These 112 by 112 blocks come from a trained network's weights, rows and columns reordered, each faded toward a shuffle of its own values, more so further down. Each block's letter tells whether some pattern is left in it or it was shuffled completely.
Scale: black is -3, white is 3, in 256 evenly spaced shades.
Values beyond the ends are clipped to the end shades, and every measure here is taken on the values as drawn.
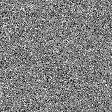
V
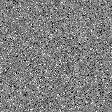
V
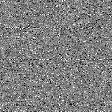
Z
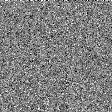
Z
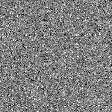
Z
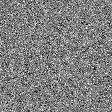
V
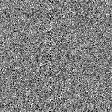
Z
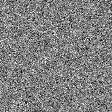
V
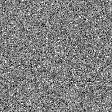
Z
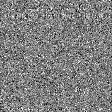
Z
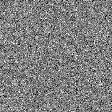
Z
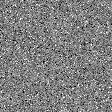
V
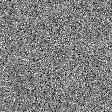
V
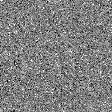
Z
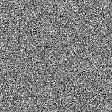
Z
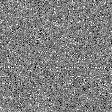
Z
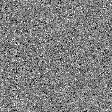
Z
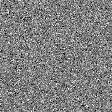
Z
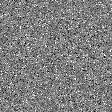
V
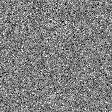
Z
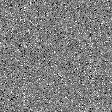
Z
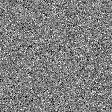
V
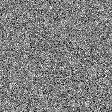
Z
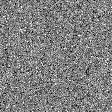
V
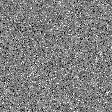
V
